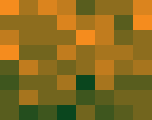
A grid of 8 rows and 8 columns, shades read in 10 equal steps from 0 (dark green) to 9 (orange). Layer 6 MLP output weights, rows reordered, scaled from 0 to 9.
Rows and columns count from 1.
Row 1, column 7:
5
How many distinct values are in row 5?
5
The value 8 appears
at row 1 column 3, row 1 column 8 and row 2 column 4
